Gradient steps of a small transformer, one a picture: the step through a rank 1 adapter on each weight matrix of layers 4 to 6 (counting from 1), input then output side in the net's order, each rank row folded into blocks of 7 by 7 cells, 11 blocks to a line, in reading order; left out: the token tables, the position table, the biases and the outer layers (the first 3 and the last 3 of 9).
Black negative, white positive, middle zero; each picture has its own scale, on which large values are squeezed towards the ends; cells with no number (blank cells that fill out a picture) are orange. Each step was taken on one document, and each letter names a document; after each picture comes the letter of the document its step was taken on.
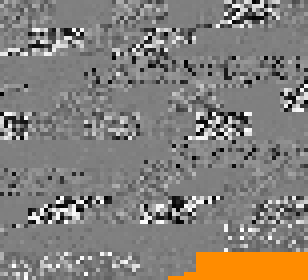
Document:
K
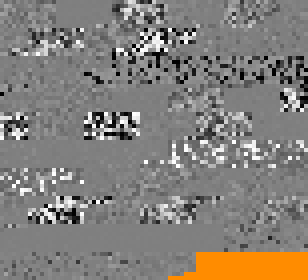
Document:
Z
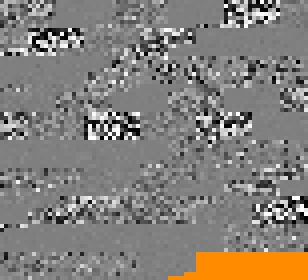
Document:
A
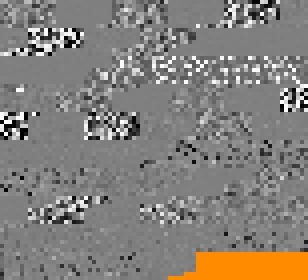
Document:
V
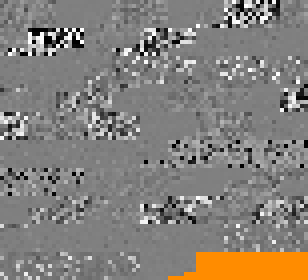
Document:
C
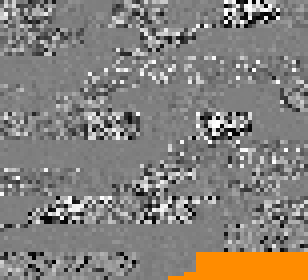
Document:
A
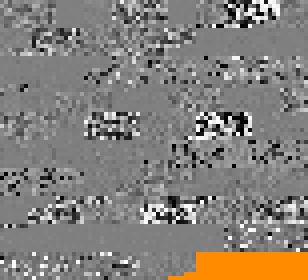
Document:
K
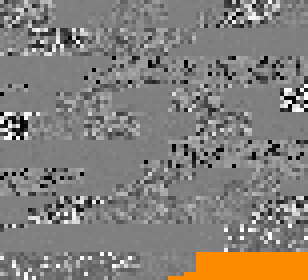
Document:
K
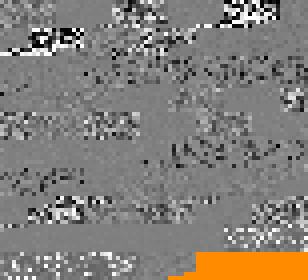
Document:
Z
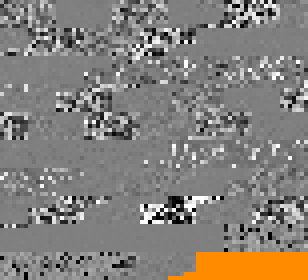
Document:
K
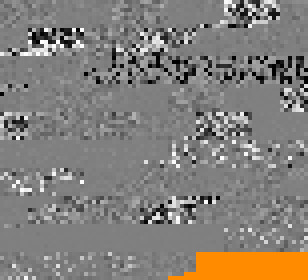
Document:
Z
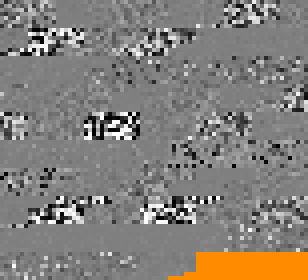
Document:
K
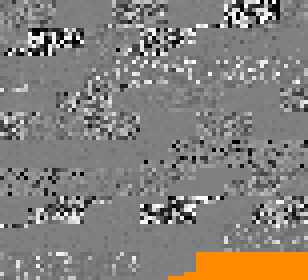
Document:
C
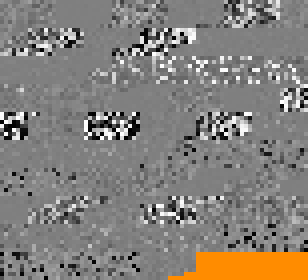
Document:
V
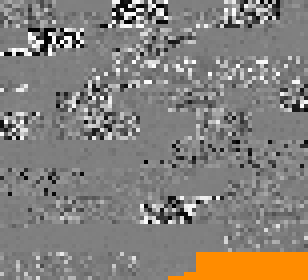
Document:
C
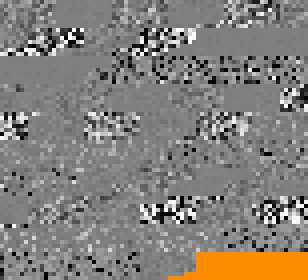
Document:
V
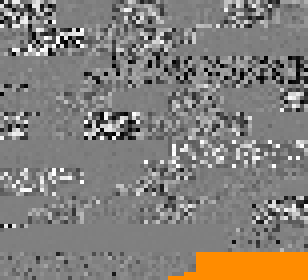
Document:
Z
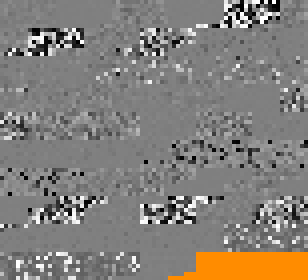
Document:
C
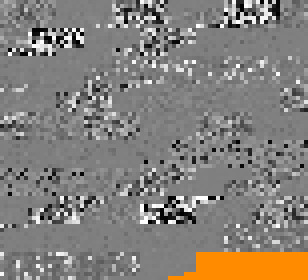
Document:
C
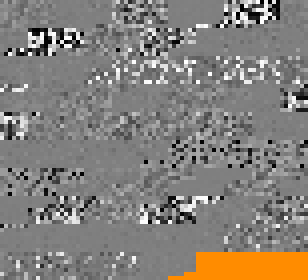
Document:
C
